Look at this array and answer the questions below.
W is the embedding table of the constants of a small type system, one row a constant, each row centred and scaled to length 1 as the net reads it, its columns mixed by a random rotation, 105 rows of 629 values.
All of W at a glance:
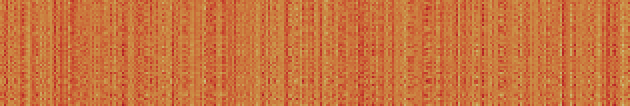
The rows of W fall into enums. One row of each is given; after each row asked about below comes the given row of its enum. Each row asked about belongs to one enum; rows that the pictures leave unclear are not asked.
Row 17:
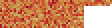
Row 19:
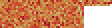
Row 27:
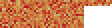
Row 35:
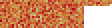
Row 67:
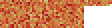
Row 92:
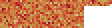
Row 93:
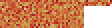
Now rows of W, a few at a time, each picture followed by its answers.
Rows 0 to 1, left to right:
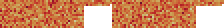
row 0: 17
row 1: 35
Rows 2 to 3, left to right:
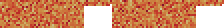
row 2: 93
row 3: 27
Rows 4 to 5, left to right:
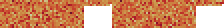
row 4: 67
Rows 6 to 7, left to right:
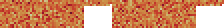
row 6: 67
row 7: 27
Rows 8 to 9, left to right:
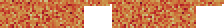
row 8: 67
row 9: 35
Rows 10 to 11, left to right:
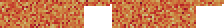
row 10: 93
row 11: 35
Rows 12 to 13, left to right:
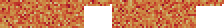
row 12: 92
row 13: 27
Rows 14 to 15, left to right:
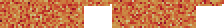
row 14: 35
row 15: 92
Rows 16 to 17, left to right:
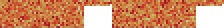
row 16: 19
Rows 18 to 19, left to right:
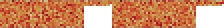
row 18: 67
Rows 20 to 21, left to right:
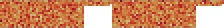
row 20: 35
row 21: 92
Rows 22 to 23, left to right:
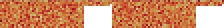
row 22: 35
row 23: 93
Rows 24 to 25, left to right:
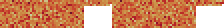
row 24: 67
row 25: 19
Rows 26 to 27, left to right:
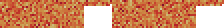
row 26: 93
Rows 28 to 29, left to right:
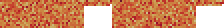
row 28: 93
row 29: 19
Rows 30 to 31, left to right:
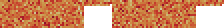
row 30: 19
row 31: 27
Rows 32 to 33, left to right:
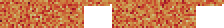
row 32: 35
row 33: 17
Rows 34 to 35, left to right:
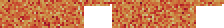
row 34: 19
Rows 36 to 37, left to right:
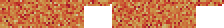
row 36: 92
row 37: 93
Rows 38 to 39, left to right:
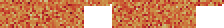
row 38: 67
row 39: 93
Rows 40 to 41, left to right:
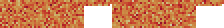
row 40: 27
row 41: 92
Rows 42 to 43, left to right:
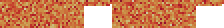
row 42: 93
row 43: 92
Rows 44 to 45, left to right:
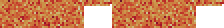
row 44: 19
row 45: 19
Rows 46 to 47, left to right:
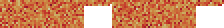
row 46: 27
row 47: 93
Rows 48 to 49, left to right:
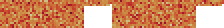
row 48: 67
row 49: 92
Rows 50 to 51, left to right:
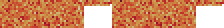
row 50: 19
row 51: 19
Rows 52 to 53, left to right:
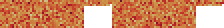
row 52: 67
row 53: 19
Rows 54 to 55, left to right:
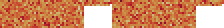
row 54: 19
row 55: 92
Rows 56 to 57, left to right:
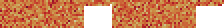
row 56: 17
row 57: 93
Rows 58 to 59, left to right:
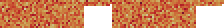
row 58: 93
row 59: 35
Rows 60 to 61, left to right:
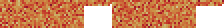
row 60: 27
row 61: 93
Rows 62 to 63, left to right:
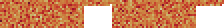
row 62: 35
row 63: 27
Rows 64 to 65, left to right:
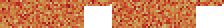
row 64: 92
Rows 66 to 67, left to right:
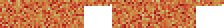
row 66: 27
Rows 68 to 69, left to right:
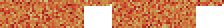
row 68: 67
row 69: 93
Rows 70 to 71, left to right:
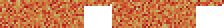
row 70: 27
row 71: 93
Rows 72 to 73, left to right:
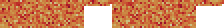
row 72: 92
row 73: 92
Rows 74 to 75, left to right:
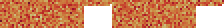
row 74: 35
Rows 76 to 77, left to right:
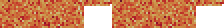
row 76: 19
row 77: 19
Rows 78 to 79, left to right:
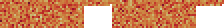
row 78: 35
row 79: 27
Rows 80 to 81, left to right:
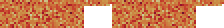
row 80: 67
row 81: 67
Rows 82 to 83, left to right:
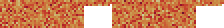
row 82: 27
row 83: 67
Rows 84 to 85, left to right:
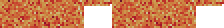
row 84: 19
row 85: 19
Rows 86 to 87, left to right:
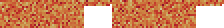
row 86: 93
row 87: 27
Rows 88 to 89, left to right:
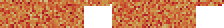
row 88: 67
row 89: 93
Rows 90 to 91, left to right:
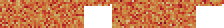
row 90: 27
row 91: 92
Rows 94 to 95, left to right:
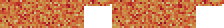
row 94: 92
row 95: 92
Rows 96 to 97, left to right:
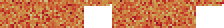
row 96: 67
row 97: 19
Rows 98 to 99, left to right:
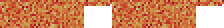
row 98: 93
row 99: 93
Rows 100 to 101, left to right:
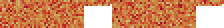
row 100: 27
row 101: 92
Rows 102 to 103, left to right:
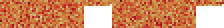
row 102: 35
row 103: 19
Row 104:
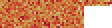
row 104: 19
